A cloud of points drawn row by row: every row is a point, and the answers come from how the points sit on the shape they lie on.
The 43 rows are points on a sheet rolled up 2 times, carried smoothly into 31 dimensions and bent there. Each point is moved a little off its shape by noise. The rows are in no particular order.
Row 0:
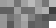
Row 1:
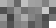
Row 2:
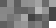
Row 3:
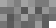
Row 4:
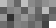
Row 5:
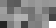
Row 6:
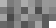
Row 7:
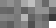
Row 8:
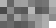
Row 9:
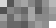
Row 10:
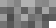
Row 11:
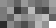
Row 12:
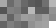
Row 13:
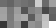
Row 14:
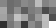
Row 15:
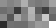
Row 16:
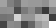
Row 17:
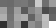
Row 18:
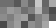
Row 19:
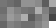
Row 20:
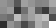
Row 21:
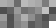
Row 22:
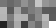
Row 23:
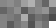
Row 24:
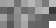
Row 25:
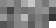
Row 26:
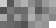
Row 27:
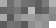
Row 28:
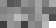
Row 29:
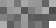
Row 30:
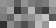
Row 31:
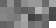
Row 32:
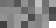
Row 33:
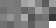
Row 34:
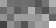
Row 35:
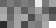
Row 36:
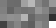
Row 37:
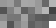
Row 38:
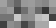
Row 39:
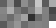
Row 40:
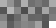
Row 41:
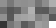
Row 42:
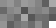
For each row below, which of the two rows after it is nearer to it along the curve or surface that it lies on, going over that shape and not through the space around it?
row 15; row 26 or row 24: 26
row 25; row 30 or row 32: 32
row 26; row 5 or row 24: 24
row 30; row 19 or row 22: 22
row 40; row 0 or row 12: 0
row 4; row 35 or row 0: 0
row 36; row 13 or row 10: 10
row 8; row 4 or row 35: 4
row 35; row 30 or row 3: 30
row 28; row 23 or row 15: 23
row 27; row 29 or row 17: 29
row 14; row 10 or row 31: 31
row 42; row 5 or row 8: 5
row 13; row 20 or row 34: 20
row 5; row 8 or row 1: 1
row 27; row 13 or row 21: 21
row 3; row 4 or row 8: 4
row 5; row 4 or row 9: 4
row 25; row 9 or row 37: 37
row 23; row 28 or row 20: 28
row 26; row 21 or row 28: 21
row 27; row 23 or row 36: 23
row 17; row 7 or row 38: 38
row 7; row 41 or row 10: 10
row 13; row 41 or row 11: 11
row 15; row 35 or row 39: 35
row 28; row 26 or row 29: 29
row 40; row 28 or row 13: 28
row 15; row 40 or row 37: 40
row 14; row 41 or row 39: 39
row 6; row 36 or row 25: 25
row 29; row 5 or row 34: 5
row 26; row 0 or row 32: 0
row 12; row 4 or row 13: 4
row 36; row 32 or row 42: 42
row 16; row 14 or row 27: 14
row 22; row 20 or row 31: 20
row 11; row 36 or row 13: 13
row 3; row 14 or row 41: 41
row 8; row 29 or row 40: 40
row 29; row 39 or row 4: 4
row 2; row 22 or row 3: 3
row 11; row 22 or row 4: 22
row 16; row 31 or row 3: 31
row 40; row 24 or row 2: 24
